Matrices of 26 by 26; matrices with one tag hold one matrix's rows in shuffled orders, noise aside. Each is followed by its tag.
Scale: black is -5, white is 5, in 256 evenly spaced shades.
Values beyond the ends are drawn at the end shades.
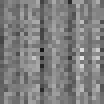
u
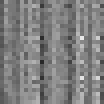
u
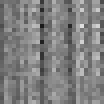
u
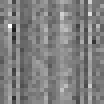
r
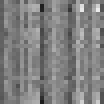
u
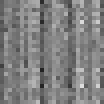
u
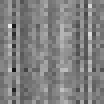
r
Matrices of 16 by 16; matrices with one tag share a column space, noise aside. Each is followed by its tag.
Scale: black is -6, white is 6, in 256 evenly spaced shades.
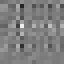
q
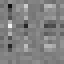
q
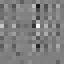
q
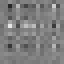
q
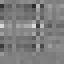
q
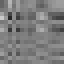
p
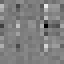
q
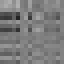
p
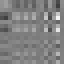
p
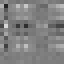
q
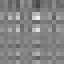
p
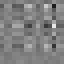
q
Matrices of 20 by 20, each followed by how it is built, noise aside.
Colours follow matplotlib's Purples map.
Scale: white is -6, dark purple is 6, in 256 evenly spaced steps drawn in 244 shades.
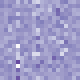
uneven columns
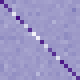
diagonal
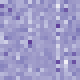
uneven columns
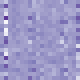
uneven columns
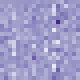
uneven columns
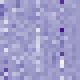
uneven columns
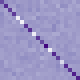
diagonal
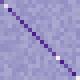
diagonal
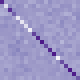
diagonal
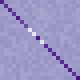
diagonal
